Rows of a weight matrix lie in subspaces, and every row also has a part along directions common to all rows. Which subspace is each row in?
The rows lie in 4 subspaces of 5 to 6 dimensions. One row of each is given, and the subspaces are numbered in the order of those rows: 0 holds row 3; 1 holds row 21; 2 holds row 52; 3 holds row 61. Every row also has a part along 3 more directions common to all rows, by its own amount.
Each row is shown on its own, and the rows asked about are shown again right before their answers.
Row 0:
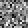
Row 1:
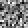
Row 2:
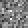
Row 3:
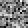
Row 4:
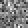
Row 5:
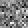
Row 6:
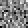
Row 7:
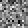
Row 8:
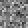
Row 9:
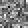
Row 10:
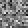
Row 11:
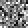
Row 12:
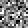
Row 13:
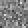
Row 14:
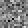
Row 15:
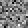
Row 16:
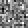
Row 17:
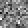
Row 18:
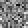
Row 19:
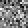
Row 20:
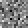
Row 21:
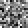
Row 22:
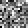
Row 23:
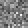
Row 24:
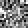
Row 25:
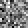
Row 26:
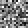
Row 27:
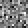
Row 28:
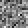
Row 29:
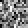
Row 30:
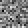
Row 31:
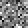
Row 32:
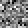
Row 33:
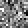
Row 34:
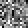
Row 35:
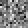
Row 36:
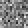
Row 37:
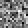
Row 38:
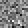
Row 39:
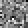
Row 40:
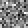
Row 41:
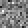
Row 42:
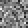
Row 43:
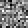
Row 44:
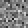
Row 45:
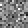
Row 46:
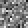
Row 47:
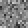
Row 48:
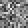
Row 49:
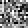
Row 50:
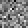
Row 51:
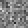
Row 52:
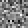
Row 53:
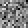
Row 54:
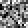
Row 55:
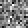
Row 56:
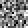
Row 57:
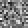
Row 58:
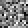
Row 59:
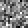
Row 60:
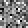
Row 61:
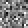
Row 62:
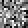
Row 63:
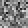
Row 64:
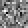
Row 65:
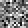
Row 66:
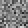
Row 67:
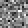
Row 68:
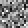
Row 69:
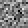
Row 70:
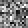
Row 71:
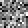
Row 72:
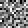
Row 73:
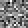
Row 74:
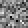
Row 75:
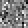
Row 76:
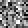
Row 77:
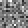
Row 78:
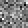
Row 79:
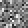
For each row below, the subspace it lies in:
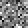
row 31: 0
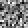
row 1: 0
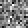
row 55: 3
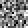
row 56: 0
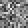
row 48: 1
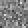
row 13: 1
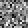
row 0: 3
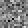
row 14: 3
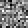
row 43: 2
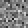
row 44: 3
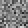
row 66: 2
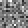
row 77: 2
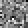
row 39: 3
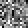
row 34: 3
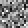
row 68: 2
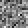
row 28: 0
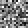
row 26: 2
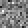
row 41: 0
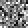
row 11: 0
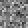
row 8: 1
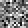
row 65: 2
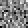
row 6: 2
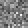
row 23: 2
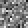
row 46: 1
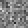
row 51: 1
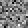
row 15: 1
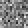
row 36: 3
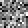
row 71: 1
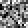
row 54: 2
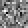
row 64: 0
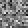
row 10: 0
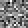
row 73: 2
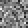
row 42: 2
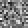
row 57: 0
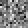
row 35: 1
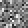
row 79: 2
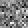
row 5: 1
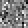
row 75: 3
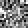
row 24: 3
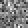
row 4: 1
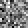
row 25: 1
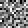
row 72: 2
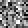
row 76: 0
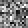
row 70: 1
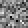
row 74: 0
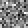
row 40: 3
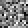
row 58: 0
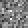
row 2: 1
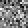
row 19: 2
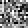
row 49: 3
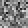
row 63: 0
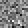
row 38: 2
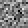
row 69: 0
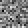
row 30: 2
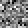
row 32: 2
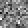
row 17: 0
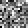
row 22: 3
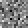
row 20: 1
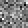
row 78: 3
